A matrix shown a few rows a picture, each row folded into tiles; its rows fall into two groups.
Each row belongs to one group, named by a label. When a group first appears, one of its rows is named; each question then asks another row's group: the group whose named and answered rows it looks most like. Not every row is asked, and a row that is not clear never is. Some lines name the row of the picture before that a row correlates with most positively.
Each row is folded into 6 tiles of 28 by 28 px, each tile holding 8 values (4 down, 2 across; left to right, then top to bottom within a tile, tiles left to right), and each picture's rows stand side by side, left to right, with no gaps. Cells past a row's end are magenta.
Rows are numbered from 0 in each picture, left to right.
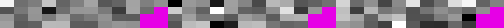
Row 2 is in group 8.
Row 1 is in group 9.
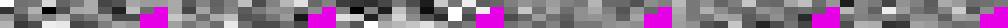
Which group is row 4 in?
8
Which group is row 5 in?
9
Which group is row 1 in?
8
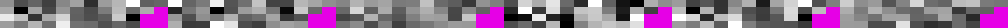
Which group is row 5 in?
8
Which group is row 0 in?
8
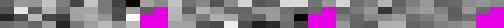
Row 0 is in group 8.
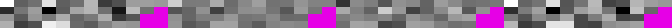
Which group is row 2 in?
9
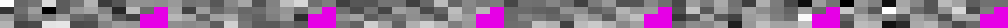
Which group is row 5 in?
9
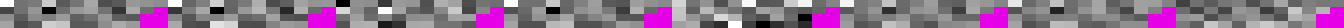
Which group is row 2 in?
9
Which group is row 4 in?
8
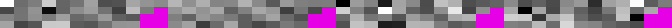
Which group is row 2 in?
9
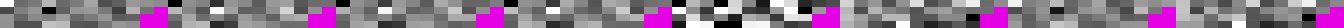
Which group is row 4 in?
9
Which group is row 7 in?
8
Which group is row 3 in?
9
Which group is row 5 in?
8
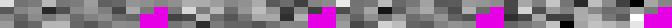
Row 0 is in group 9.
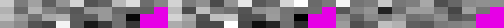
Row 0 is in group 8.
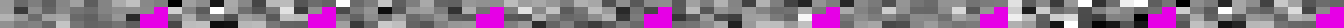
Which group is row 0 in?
8
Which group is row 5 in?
9
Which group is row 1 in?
9
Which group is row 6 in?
8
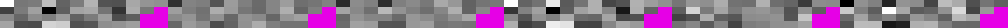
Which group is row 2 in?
9
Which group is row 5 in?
9
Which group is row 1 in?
9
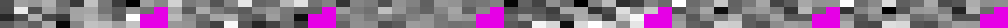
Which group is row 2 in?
9
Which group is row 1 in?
8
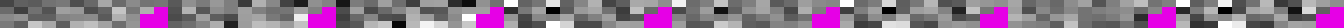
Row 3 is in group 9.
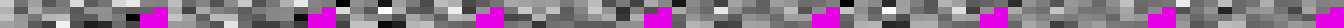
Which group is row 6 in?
9
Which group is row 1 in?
8
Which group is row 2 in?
9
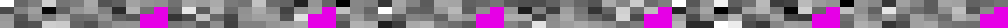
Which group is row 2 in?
9
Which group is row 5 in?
9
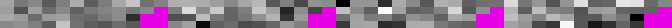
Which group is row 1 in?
8
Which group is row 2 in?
9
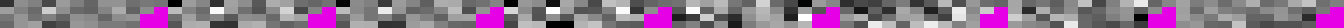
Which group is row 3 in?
9
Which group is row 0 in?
9
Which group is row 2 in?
9
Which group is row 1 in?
9
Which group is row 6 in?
8
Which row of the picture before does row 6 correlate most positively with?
0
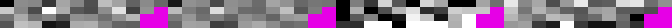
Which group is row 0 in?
9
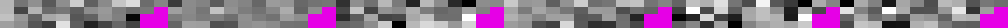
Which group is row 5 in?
9
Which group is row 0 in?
8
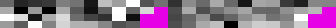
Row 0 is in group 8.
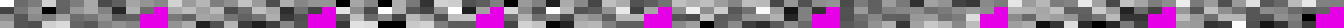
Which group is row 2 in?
9
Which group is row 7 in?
8
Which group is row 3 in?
9
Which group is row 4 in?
8
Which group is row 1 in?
8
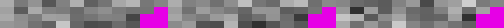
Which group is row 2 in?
8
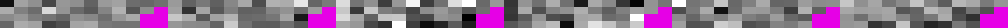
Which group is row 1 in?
8
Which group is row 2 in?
8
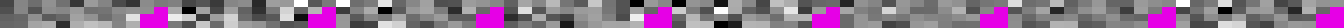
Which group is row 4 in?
9
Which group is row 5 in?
9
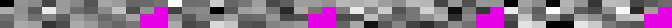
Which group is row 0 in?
9
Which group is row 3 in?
9
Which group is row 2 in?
8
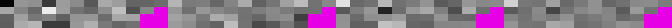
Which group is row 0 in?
9
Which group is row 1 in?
8
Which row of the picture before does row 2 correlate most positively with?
1
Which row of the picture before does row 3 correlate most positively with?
1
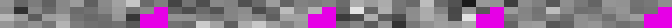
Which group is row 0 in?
8
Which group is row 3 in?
9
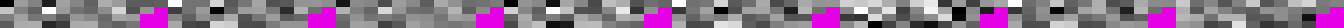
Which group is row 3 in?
9
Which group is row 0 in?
9
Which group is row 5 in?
8
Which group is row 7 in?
8
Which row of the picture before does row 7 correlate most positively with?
0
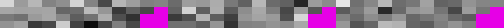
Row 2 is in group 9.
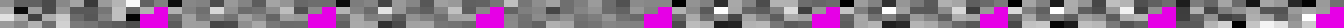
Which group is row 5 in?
9
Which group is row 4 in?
9
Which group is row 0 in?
8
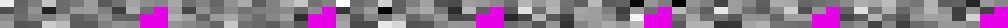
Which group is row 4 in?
9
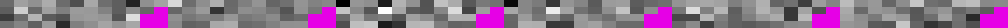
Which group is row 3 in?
9
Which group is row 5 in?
8
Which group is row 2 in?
9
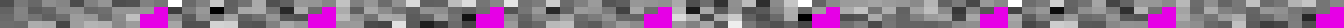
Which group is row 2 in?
8
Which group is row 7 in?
8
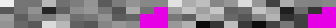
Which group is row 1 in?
8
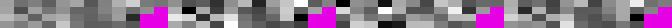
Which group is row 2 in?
9
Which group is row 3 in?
8
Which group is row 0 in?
8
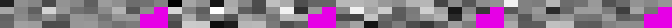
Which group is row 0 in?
9
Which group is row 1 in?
9
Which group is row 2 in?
8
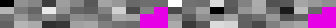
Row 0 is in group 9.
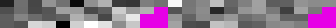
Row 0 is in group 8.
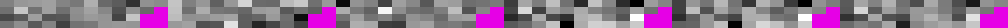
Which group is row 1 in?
8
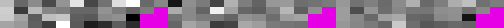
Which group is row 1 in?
9
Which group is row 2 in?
8
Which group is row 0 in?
8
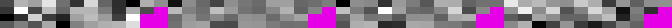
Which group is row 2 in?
9
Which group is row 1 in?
9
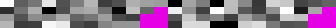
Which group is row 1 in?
9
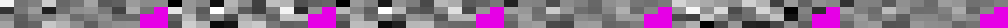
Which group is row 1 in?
9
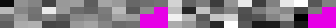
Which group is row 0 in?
9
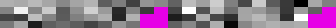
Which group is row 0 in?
8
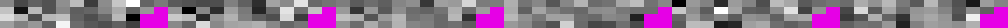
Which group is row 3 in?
8
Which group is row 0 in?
8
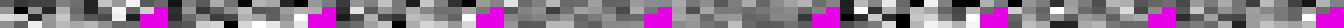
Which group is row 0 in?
8
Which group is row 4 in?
8
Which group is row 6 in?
9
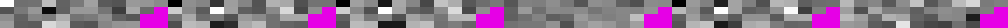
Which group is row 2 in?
9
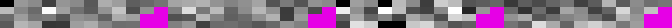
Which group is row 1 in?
8
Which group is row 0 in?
9
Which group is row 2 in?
9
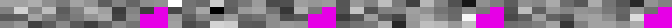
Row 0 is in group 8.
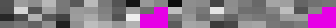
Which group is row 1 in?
9
